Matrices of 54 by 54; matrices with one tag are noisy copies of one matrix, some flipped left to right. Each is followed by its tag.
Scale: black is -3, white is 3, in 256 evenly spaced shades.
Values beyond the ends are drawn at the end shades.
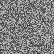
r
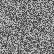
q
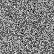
q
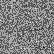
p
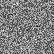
p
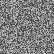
p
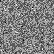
r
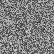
q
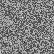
q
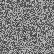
p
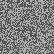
p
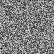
q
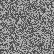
r
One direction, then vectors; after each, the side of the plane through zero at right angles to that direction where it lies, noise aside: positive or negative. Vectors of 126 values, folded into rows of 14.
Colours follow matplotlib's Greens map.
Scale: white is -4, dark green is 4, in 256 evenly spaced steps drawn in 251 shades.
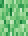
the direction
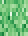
negative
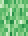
negative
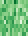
negative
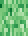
positive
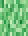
positive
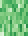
negative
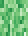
positive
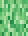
negative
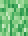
negative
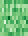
negative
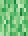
negative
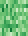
positive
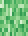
negative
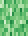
negative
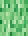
negative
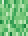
negative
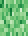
positive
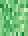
positive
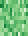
positive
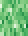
negative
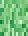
negative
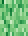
positive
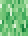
negative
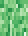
positive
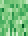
negative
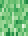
positive
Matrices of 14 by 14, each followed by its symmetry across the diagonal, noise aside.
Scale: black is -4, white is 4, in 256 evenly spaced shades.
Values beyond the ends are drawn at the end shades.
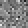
antisymmetric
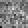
neither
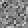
symmetric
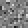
antisymmetric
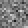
neither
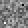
antisymmetric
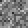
symmetric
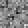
symmetric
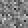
antisymmetric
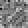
symmetric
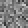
antisymmetric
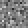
antisymmetric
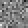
antisymmetric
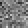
neither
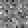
antisymmetric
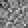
symmetric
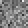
neither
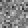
symmetric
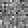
antisymmetric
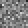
neither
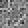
symmetric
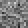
neither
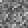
symmetric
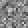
symmetric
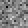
neither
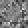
symmetric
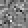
antisymmetric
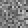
neither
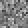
neither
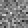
neither
